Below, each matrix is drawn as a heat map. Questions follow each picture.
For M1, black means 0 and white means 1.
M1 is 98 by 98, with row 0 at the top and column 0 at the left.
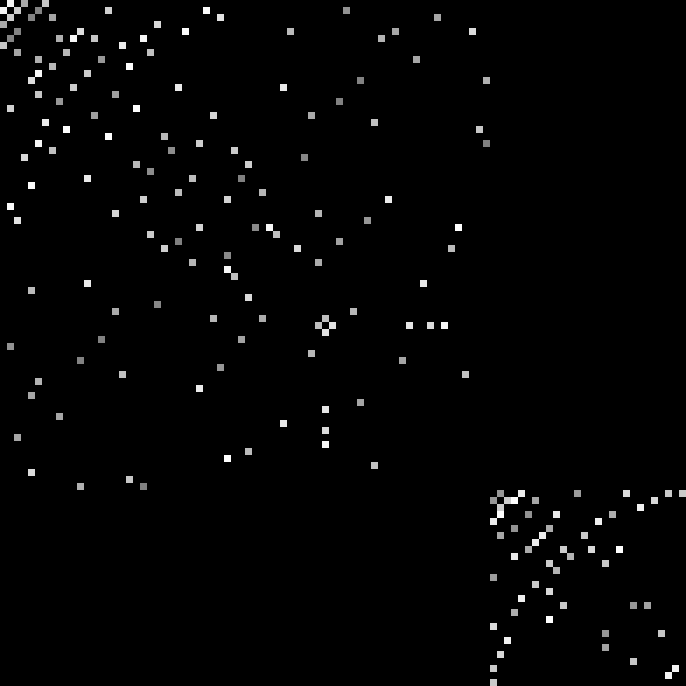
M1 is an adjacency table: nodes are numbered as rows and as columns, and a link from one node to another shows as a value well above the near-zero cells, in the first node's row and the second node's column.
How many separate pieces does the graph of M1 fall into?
2
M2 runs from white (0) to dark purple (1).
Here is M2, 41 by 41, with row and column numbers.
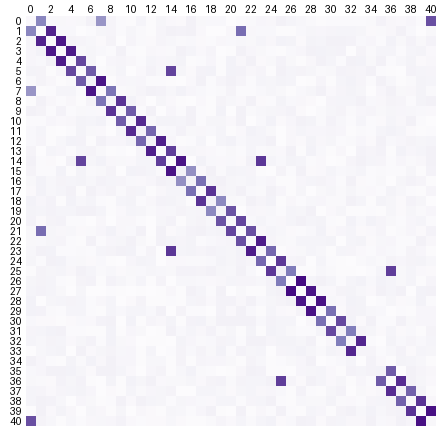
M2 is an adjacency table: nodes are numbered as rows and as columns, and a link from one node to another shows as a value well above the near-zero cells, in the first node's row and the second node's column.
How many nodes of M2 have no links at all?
1
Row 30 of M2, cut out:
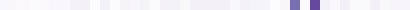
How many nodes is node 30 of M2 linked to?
2
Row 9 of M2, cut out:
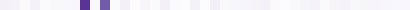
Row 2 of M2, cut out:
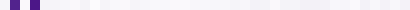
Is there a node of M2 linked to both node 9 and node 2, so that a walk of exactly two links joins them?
no
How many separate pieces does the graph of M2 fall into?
2
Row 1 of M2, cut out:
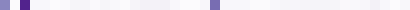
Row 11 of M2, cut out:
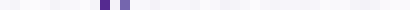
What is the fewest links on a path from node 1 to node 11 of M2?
6
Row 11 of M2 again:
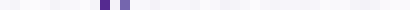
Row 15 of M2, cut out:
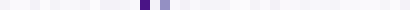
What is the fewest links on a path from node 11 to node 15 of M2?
4
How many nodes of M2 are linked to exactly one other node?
2
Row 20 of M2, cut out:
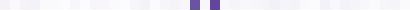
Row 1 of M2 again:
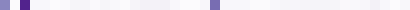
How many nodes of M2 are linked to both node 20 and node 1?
1
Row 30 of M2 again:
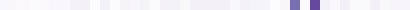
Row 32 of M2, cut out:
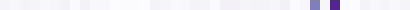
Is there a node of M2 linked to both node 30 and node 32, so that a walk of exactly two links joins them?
yes
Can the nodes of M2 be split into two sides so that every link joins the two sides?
no
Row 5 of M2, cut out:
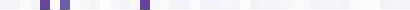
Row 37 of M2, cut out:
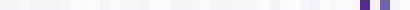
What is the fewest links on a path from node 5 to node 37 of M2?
6
